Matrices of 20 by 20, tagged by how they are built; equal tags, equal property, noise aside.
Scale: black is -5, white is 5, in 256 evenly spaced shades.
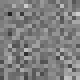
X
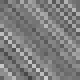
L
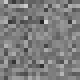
X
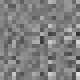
X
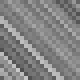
L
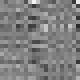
X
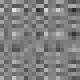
X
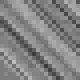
L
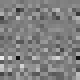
X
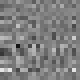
X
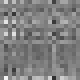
X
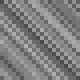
L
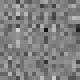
X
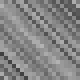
L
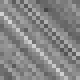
L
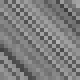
L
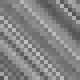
L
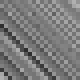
L
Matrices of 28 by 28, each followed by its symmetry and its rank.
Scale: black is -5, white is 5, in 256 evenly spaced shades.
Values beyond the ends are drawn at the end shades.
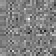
neither, rank five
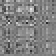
neither, rank three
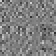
neither, rank five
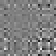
antisymmetric, rank two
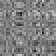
neither, rank three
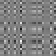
neither, rank one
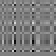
neither, rank one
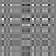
neither, rank one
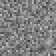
antisymmetric, full rank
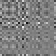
antisymmetric, rank two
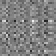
neither, rank three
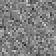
antisymmetric, full rank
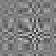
antisymmetric, rank two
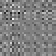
antisymmetric, rank two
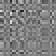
antisymmetric, rank two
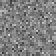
antisymmetric, full rank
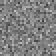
antisymmetric, full rank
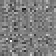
neither, rank five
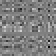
neither, rank three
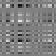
neither, rank one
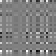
neither, rank one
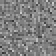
antisymmetric, full rank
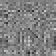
neither, rank five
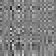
neither, rank three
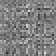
neither, rank five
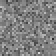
antisymmetric, full rank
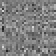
neither, rank five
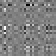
antisymmetric, rank two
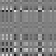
neither, rank one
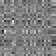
neither, rank three
